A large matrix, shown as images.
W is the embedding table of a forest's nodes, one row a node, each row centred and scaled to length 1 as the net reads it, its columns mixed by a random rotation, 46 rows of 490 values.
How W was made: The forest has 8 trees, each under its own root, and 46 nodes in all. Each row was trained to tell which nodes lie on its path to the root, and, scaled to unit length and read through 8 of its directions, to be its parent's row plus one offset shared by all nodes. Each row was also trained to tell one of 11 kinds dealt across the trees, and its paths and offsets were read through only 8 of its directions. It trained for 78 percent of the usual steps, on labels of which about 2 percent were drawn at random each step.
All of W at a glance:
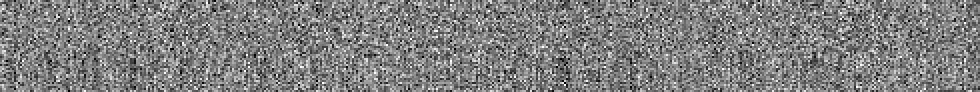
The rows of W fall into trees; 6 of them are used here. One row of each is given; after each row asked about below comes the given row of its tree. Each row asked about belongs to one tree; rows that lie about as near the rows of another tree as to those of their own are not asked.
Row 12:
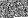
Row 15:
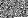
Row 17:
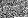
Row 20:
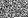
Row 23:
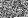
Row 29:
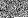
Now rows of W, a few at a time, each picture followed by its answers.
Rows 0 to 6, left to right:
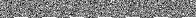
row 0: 29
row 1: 17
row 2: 29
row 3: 29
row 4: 12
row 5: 12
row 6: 15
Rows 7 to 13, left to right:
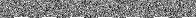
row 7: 23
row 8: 12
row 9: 15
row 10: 20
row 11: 29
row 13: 17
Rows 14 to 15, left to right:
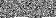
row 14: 15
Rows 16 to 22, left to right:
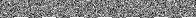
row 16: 20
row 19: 12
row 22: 12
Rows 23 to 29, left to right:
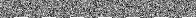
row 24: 15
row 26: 29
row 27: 20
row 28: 20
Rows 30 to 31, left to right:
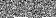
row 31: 29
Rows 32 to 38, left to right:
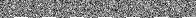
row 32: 17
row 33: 12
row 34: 29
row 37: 23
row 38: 23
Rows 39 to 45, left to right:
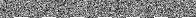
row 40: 12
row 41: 17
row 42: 12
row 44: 29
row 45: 20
